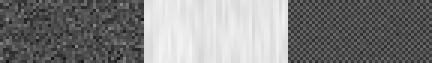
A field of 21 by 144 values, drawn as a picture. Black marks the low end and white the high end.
It is made of 1 by 3 panels. Panel 1,1: low, fine-grained. Panel 1,2: very high, streaked downward, faint in contrast. Panel 1,3: low, checkered.
